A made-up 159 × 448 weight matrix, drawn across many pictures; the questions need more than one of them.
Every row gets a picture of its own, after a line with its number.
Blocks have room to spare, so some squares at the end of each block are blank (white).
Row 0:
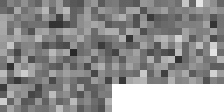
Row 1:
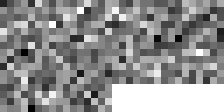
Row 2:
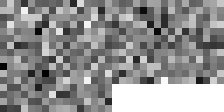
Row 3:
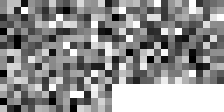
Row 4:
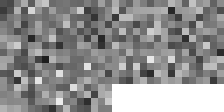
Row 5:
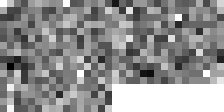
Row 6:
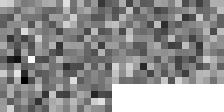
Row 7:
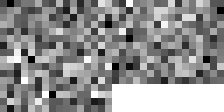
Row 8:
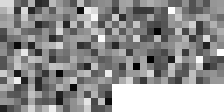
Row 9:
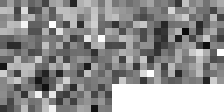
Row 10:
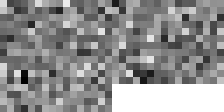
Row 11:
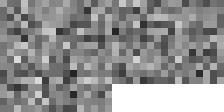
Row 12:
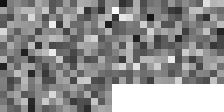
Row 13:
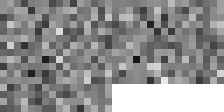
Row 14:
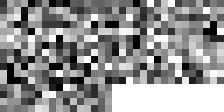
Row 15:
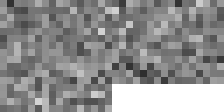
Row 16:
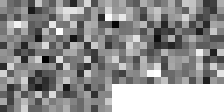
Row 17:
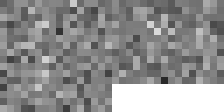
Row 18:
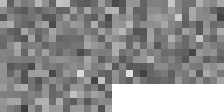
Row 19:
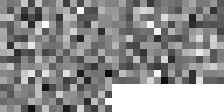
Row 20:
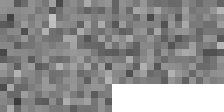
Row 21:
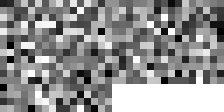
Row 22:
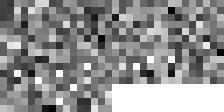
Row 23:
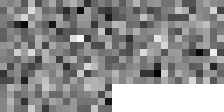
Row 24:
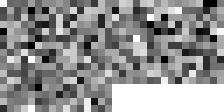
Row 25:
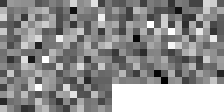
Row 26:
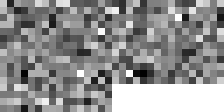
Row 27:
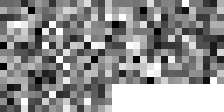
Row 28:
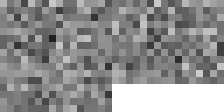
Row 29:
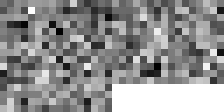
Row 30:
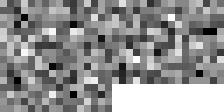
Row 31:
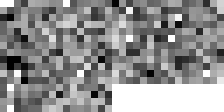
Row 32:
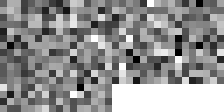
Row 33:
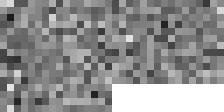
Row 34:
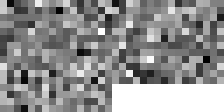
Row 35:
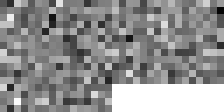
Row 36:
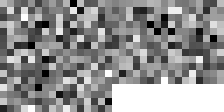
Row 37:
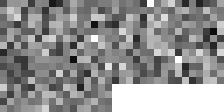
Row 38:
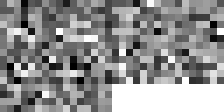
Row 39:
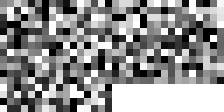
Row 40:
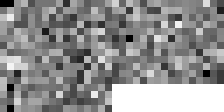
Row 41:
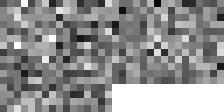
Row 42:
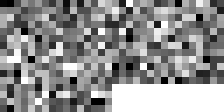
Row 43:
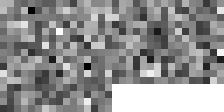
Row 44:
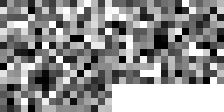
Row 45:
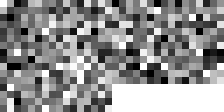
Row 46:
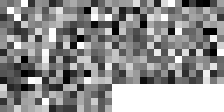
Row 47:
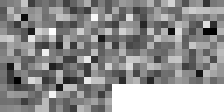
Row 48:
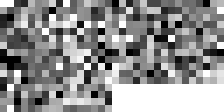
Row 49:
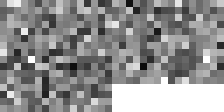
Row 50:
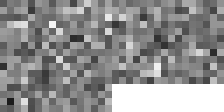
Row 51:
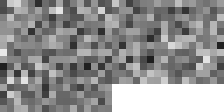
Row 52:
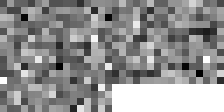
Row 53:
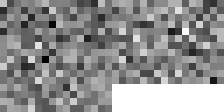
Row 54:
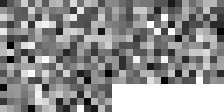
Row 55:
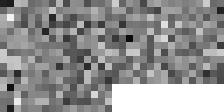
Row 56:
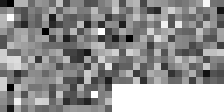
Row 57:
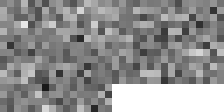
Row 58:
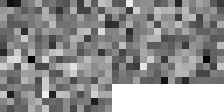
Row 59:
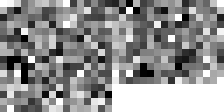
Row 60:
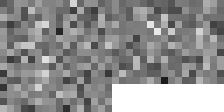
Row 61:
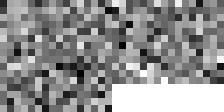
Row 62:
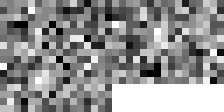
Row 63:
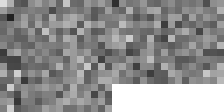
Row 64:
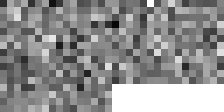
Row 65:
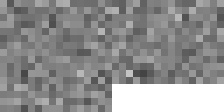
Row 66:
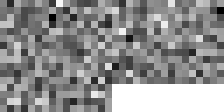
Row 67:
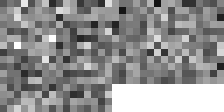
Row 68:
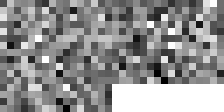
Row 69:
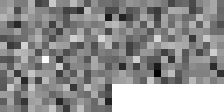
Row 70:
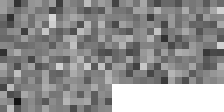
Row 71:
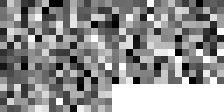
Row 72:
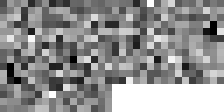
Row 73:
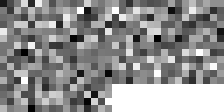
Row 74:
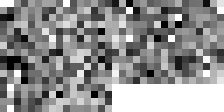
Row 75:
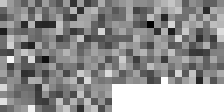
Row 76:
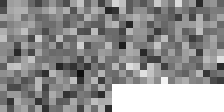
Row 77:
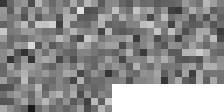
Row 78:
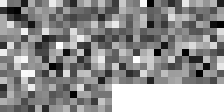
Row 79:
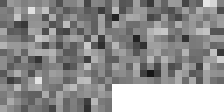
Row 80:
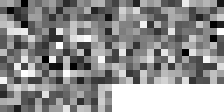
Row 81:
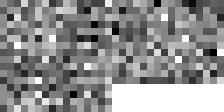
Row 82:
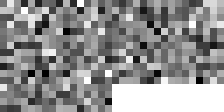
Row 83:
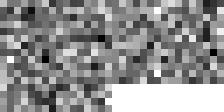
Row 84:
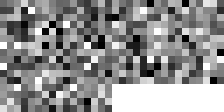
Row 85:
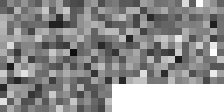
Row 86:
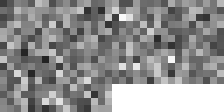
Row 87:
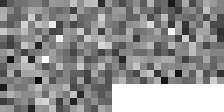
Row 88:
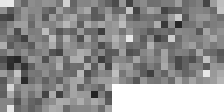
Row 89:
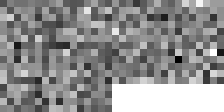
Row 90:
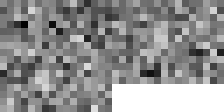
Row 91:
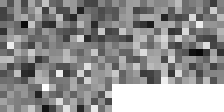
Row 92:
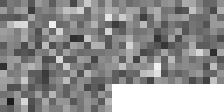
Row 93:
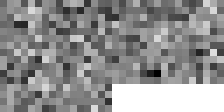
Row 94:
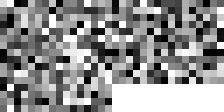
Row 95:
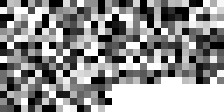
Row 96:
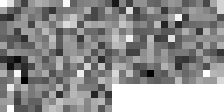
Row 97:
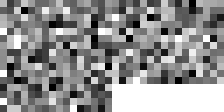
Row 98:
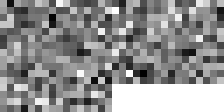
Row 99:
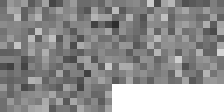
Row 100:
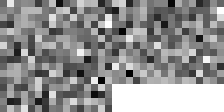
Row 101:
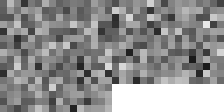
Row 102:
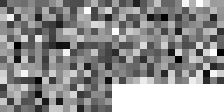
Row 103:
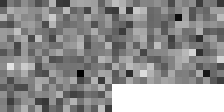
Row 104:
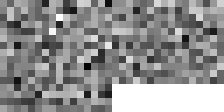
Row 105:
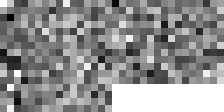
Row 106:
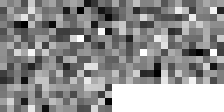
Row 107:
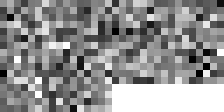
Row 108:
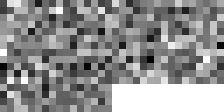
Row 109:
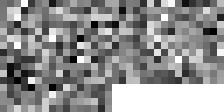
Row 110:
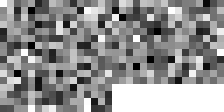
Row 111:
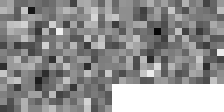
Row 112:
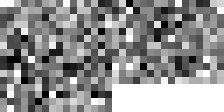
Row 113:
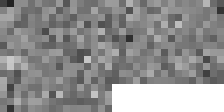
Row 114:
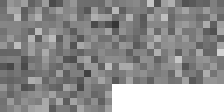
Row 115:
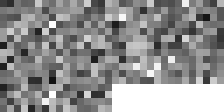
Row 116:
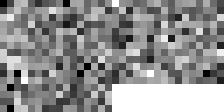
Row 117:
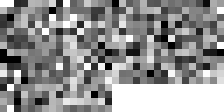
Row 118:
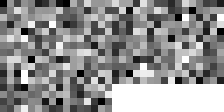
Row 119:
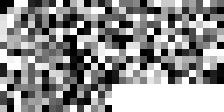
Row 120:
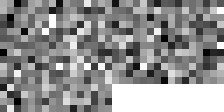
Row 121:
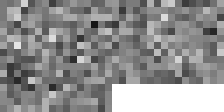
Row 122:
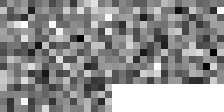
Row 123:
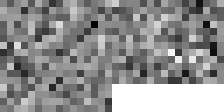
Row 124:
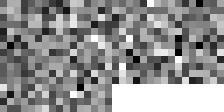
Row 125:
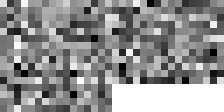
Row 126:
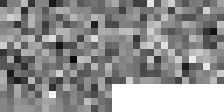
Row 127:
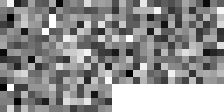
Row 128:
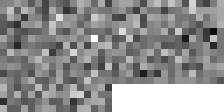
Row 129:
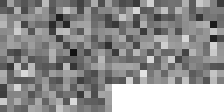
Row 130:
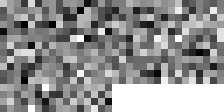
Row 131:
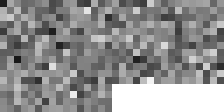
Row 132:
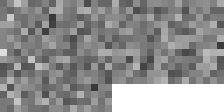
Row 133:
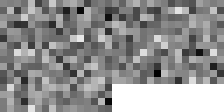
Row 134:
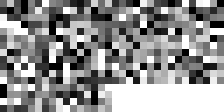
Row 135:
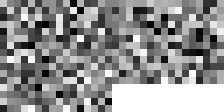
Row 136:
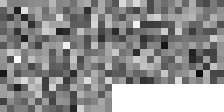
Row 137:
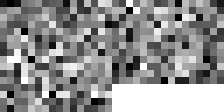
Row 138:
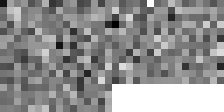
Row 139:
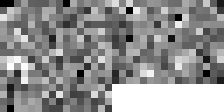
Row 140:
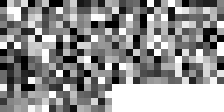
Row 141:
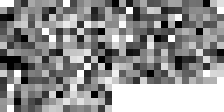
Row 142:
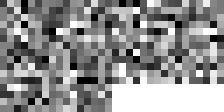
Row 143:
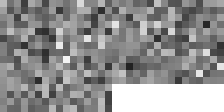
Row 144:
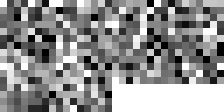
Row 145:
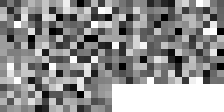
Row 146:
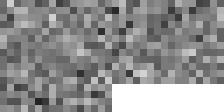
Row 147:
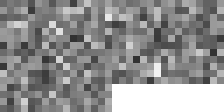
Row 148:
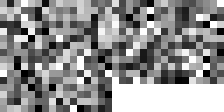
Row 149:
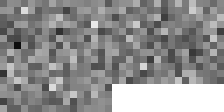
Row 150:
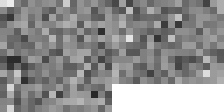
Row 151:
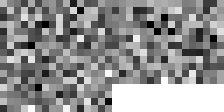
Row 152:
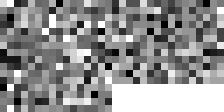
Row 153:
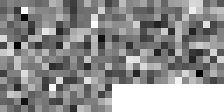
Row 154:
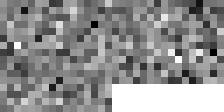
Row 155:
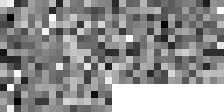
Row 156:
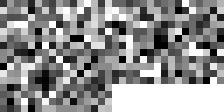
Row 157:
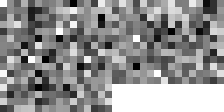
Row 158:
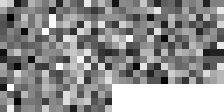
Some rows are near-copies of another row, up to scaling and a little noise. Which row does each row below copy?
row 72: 14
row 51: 108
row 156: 44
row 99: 114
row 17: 60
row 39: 128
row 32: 124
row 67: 41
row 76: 61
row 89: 102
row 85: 0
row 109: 121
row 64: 140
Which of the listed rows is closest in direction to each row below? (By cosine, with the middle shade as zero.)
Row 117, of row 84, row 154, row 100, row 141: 141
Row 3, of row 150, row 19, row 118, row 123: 150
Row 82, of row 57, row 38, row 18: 38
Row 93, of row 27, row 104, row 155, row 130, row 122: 130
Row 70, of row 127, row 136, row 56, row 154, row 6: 127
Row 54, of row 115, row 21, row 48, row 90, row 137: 21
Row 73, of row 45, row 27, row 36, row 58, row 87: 87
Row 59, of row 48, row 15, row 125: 48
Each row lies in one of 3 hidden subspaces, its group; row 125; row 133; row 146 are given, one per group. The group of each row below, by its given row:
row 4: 133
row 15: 146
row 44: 133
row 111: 133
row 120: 146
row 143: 125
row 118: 146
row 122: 133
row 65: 146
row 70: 146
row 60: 133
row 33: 146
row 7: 146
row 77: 133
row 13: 133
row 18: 146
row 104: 125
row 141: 146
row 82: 133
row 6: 146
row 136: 125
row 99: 125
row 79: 133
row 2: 133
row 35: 146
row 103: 146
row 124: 125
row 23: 133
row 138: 125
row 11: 125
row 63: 146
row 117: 146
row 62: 133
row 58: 146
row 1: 133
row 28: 125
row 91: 133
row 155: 146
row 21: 133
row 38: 125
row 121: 125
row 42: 146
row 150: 146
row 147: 133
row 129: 125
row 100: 146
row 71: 125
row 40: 146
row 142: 125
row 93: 133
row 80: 125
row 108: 146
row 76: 146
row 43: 133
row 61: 146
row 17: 133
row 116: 146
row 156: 133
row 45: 146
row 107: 125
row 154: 125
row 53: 133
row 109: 125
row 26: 146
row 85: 125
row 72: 125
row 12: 133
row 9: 133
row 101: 125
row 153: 125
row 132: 146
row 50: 133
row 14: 125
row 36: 133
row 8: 133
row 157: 133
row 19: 133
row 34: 146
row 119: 146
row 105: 146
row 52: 125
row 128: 125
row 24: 133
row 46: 125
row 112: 146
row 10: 146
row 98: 146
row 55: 146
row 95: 133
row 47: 125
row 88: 146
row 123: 125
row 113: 146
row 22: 133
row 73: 133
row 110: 133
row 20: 146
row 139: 146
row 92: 133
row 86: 133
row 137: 146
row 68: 133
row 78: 125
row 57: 133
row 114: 125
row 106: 133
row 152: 146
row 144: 125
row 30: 125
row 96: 146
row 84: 133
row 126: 125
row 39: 125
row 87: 133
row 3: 125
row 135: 133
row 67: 125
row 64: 125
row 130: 133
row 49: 146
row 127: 146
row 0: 125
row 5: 146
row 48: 146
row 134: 125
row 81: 125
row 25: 133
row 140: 125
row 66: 146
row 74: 146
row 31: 146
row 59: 146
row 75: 133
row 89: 125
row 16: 133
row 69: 133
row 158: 146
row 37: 125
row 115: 133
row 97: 125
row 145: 125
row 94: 146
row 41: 125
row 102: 125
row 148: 125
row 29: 133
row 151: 133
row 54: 133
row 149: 125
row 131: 125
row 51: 146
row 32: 125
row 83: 133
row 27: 133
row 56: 146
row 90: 133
